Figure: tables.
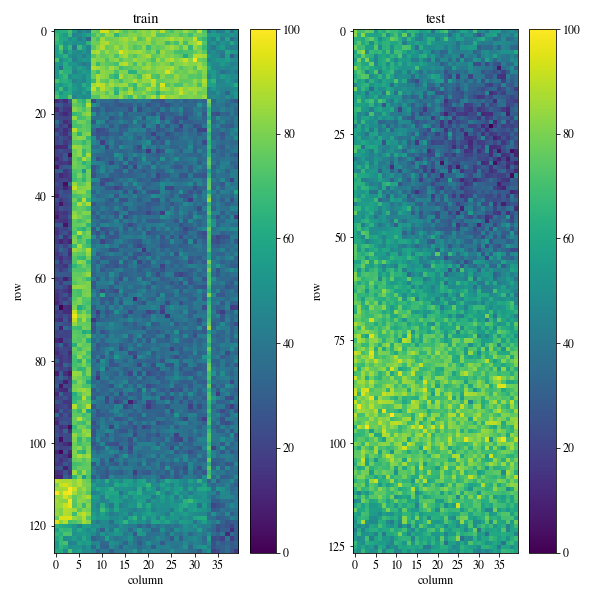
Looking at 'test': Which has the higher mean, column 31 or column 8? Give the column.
8
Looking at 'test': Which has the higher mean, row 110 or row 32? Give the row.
110
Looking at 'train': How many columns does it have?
40
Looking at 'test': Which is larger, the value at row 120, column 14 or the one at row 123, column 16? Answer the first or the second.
the first
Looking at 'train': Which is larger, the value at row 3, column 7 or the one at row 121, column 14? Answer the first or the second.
the first
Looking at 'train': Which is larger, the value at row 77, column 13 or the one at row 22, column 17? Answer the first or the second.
the second
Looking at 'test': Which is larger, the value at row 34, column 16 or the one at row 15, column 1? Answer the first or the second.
the second
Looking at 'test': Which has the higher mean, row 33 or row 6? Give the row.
6
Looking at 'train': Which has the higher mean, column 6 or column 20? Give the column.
6
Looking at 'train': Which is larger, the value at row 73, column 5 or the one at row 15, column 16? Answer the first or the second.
the second
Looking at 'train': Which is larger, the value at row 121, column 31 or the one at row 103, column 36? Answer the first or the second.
the first
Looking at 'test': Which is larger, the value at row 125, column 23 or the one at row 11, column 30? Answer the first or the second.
the first
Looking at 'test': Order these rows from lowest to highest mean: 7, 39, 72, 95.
39, 7, 72, 95
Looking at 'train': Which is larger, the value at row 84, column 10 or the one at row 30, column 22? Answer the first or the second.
the first
